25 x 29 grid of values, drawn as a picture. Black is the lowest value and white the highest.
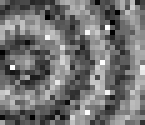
The values follow a bell shape. Concentric rings centre on the middle left. The middle left is the ninth with the lowest average.
